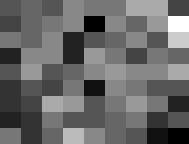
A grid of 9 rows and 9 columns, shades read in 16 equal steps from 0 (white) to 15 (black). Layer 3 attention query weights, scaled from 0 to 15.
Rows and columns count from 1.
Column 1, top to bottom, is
10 11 8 13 10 12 12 13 8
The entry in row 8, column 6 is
9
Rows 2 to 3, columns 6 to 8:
7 9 6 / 9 7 10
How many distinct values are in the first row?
6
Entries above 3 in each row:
9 8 8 9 9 9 9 9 9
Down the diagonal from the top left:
10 9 7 13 7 7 6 12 15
